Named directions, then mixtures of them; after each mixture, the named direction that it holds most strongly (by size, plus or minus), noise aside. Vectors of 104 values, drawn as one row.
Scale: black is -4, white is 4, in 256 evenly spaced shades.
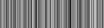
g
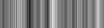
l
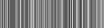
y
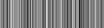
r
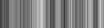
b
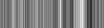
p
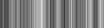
b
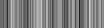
r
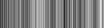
b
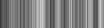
b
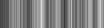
b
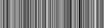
r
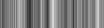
l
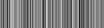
r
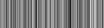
g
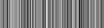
r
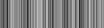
r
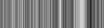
p
